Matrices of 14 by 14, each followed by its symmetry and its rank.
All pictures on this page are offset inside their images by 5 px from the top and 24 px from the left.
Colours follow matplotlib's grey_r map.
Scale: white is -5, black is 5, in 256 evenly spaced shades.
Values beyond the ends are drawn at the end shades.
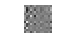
neither, rank two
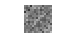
symmetric, full rank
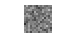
neither, full rank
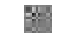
symmetric, rank one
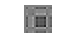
symmetric, rank one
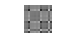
symmetric, rank one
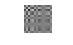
symmetric, rank one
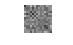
symmetric, rank three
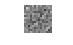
symmetric, full rank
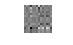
neither, rank two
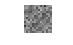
symmetric, full rank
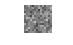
neither, full rank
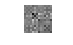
symmetric, rank three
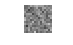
neither, full rank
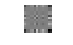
symmetric, rank one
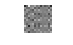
neither, rank two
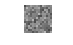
symmetric, full rank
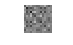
symmetric, rank three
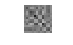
symmetric, rank three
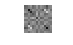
symmetric, rank three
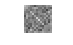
symmetric, full rank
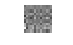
neither, rank two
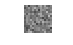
neither, full rank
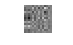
neither, rank two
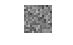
neither, full rank
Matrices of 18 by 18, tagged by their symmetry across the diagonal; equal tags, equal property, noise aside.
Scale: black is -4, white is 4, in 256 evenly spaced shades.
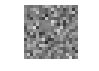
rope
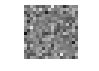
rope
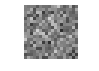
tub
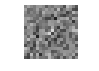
tub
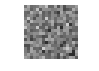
tub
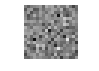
tub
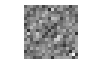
tub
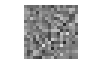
rope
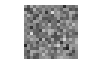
tub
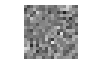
tub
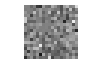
rope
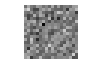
tub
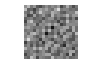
tub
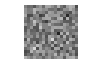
rope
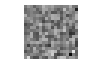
rope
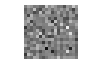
rope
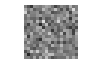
rope
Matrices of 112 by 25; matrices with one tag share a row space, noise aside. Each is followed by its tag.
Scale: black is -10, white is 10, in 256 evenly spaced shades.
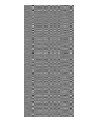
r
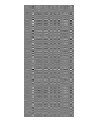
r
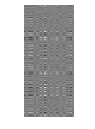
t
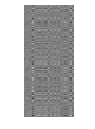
r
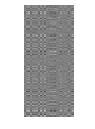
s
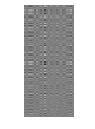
t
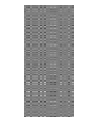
s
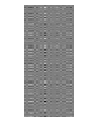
t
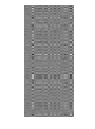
r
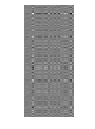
r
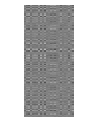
s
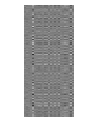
r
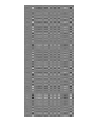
r
